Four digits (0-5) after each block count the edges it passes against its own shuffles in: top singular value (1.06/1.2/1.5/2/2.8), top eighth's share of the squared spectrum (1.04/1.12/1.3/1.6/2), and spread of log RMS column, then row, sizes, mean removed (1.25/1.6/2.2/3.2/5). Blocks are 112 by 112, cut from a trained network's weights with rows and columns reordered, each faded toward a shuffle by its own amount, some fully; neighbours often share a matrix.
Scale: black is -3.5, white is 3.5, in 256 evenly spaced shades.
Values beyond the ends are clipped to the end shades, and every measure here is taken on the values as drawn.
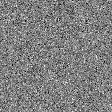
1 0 0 0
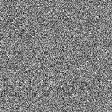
3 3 1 1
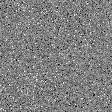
0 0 0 0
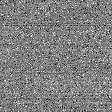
2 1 0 0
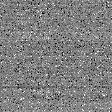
2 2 2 0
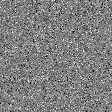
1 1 0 0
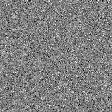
3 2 0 1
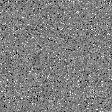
2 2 0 2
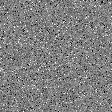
0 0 0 0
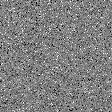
0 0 0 0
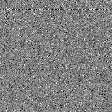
3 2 0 1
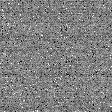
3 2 1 0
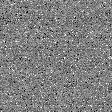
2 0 0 0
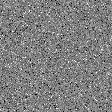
0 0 0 0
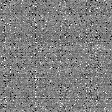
3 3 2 0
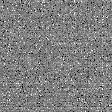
2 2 1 0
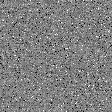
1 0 0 0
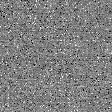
1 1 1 0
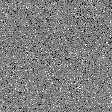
1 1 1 0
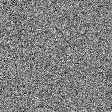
2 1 0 0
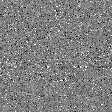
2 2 0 1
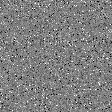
1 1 0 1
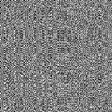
4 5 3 2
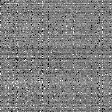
4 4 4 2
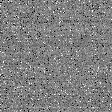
2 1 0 0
